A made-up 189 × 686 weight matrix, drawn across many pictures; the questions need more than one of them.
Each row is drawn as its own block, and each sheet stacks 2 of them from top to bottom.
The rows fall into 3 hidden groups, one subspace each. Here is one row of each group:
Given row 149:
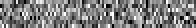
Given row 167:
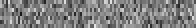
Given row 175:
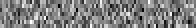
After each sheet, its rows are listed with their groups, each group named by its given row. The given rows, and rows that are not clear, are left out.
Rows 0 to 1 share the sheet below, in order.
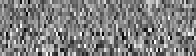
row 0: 175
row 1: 149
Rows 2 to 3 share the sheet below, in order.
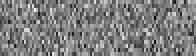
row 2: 167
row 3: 149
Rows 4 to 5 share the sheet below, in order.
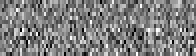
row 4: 175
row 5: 175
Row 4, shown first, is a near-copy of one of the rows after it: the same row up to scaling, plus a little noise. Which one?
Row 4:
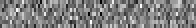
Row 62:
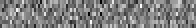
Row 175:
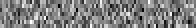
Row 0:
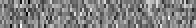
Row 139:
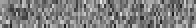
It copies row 62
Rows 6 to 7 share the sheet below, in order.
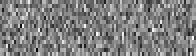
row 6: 175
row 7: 149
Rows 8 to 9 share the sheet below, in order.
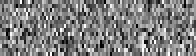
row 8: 175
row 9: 149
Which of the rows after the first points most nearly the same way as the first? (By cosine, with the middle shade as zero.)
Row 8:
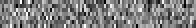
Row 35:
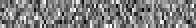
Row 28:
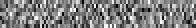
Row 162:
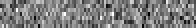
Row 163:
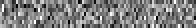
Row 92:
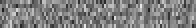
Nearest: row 92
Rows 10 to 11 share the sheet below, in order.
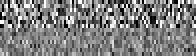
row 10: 167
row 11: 149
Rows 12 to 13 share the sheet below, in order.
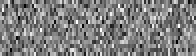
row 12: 167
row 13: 175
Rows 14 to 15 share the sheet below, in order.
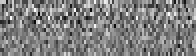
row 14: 167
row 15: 167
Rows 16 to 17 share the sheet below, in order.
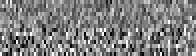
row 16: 167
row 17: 175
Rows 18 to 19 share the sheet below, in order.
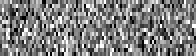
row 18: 175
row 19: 149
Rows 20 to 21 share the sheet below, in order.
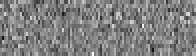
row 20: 149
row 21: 167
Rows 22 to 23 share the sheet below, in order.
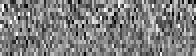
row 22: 167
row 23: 175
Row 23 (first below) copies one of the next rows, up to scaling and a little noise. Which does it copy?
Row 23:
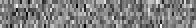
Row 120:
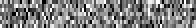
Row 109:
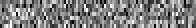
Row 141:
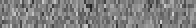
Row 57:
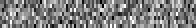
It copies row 120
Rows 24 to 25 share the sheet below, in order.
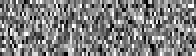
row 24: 149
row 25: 167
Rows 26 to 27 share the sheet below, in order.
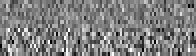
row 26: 149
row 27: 149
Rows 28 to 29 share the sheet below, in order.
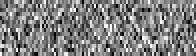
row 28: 175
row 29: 167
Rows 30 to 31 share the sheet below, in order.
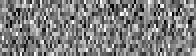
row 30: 175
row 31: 175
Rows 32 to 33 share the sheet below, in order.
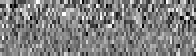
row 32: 149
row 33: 167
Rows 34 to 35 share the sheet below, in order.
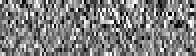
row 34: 175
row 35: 175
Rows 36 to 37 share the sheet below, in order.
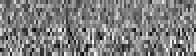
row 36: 149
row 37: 167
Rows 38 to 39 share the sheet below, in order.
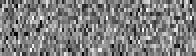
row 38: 167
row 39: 167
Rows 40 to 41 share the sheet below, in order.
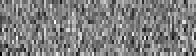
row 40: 167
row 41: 167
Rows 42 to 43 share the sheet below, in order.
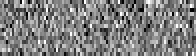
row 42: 175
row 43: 167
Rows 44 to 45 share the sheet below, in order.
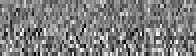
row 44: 175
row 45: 175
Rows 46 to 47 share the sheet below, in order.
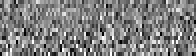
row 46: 149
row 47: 175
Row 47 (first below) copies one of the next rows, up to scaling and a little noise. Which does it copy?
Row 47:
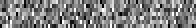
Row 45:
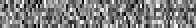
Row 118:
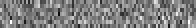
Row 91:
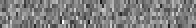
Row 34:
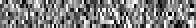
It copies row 91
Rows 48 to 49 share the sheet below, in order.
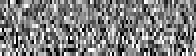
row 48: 167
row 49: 167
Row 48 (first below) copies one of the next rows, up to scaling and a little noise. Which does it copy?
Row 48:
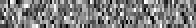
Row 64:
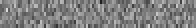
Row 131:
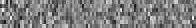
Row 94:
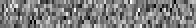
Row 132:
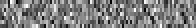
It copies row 132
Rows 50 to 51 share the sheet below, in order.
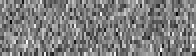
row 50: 175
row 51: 175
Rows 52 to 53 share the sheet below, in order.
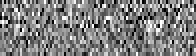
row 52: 167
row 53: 175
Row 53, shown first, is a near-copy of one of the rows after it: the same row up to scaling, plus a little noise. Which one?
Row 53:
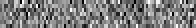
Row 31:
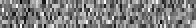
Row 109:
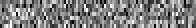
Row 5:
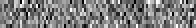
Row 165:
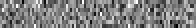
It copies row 5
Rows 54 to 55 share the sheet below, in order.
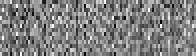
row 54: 175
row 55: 175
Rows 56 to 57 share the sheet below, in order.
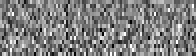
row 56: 149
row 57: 175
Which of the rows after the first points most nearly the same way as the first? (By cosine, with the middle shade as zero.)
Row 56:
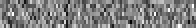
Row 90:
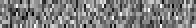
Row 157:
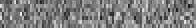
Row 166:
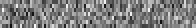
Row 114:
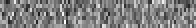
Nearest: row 114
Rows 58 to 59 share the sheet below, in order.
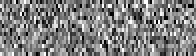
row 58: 149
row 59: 167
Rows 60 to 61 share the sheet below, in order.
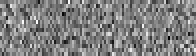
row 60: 149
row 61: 149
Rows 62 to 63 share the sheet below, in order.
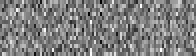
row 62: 175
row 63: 175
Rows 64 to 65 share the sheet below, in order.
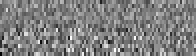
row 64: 167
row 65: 167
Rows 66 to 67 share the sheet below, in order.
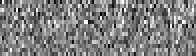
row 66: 167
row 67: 175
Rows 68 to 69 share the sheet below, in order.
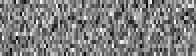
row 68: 149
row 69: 175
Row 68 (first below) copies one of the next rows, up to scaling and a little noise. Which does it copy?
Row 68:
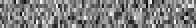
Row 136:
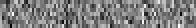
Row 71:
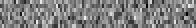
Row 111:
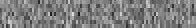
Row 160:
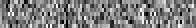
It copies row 71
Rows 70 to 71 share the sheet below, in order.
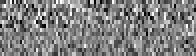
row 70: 167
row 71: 149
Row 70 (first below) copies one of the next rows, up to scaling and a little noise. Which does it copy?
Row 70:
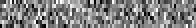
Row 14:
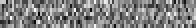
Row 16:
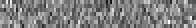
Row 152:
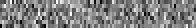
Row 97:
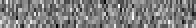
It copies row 152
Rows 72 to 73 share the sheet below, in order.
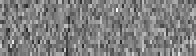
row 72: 167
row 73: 149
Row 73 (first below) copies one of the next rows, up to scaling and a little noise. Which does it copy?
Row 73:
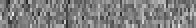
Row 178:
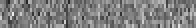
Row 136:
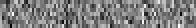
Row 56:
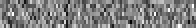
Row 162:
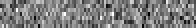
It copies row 178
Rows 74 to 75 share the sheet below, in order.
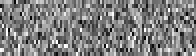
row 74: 149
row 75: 167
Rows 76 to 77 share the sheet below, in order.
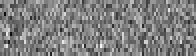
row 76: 149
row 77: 149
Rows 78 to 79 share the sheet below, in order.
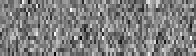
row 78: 175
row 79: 175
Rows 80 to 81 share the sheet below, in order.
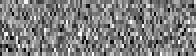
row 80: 149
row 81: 167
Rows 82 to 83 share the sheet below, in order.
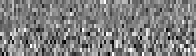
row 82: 167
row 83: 149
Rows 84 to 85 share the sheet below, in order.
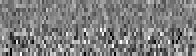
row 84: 175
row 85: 175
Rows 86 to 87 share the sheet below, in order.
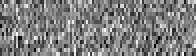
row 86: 167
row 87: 167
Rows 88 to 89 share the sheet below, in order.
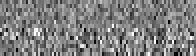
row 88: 167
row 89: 175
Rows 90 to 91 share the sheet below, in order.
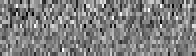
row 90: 175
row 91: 175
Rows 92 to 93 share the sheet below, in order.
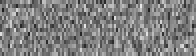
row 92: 175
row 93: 149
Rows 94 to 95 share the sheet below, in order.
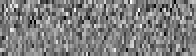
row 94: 167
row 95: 167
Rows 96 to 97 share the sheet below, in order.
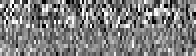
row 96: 167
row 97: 167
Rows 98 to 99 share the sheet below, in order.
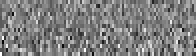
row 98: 149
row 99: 167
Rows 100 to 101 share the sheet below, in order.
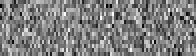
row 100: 149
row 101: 149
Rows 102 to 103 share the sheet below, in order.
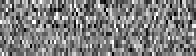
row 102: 167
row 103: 149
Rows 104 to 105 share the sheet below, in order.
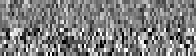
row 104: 149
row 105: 149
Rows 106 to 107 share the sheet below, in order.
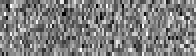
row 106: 149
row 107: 149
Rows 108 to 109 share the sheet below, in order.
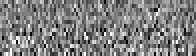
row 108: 167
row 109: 175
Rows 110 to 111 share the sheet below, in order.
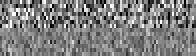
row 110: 175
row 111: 149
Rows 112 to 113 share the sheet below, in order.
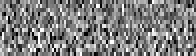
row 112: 149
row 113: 167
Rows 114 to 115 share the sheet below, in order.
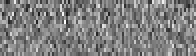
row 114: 149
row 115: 149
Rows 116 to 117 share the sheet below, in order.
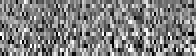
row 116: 149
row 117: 149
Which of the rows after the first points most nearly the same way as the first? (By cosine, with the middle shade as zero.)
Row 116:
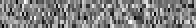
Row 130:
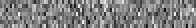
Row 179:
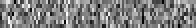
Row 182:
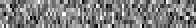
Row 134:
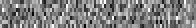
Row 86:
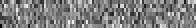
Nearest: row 179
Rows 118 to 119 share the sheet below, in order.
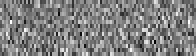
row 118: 175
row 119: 149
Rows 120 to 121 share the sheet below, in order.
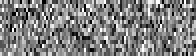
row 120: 175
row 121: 167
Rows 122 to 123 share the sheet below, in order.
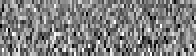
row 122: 167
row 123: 167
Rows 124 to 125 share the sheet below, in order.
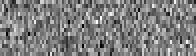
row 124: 167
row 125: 149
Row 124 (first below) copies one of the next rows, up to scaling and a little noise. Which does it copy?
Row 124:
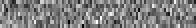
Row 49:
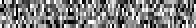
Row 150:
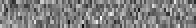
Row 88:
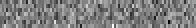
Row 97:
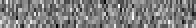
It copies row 150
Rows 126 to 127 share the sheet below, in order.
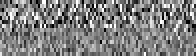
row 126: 175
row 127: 167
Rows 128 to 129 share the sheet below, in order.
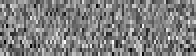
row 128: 149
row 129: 149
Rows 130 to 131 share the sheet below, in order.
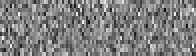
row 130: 167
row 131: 167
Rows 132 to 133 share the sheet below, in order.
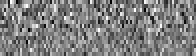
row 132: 167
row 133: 175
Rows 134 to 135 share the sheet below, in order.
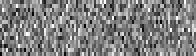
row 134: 175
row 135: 167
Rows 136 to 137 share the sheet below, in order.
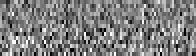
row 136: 149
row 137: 175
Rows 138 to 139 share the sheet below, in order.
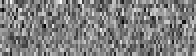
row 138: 167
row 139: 175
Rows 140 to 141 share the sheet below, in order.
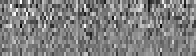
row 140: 175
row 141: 175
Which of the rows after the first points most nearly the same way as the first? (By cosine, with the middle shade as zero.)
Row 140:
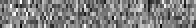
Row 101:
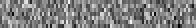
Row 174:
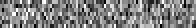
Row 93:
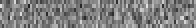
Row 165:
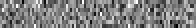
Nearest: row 174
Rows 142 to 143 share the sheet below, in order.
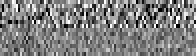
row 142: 167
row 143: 175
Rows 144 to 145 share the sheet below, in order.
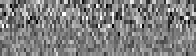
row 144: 149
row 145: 167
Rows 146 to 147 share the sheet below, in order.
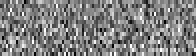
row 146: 149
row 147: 175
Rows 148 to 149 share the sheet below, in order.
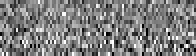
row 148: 149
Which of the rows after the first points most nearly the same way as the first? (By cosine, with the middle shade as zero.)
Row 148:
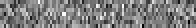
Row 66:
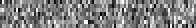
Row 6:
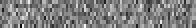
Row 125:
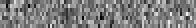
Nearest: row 66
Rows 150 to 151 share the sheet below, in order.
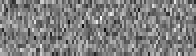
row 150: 167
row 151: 167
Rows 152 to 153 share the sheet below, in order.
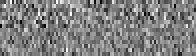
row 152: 167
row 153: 149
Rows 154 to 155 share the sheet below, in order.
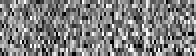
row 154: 149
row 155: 149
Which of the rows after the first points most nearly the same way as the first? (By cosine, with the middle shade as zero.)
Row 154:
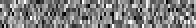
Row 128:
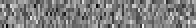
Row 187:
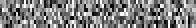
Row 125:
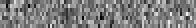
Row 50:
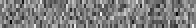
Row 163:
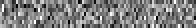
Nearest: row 128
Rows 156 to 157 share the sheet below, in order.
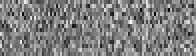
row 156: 149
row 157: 149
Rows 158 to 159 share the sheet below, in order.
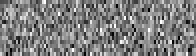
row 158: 175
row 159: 175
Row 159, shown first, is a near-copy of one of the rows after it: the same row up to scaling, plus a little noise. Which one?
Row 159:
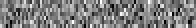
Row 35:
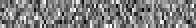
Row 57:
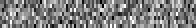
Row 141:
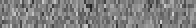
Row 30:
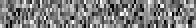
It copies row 30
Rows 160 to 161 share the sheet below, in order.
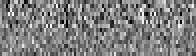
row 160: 149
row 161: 175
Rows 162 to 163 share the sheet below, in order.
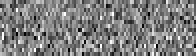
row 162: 149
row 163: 167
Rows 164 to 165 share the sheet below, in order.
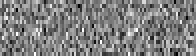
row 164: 167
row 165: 175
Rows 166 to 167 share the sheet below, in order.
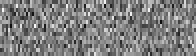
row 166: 175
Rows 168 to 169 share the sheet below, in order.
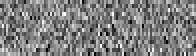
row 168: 149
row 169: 167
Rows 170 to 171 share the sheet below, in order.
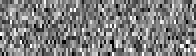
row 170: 175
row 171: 149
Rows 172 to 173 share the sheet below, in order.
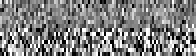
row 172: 167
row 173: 149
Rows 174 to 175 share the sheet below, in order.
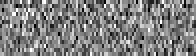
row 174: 175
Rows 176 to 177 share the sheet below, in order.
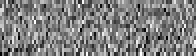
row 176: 167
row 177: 167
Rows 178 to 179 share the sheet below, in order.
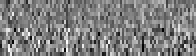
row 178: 149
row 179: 149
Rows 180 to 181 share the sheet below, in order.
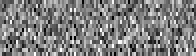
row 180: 175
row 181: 175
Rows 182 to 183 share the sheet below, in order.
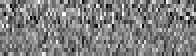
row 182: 149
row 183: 167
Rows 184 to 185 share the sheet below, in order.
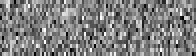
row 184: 149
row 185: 175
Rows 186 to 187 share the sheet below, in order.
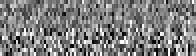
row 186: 149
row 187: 175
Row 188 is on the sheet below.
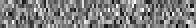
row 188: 175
